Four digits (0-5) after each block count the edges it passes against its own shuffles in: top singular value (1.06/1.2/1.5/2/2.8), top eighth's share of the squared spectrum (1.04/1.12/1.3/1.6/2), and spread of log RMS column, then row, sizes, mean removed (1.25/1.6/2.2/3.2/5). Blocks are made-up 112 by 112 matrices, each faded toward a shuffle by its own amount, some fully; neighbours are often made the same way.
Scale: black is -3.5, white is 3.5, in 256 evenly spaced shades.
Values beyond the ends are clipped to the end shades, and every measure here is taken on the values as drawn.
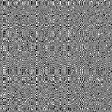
5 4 4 3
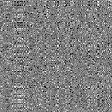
5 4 3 3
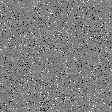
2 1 0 0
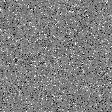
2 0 0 0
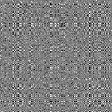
5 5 4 4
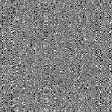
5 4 3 2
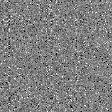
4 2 2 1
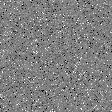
0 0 0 0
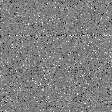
3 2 0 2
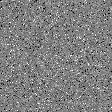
1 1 0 0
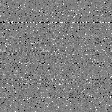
4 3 0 2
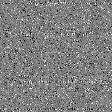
3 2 1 2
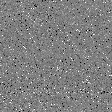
1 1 0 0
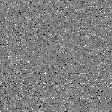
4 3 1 2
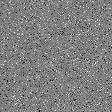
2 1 0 0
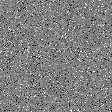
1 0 0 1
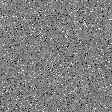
0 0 0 0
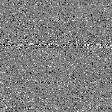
3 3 0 3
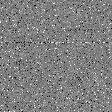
2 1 0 1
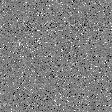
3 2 0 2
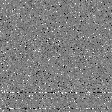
3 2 0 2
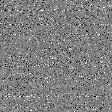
3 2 0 3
